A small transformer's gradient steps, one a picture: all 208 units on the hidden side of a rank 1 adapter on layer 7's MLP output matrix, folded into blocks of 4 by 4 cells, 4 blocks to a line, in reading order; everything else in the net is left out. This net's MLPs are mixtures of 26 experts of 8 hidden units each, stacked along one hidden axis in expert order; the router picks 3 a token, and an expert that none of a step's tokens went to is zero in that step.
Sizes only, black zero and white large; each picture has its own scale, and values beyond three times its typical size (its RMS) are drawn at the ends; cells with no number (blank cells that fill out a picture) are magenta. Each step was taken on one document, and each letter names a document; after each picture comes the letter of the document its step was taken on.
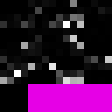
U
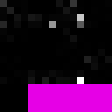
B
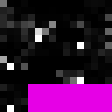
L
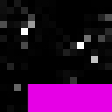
L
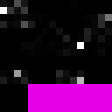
L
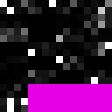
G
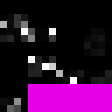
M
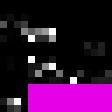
M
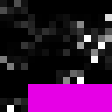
L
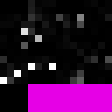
U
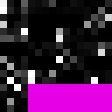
G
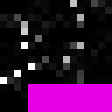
U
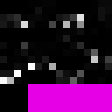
U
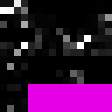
L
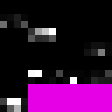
M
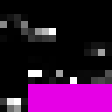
M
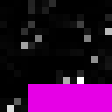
B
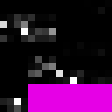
M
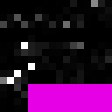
U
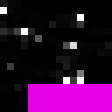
B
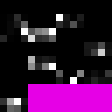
M
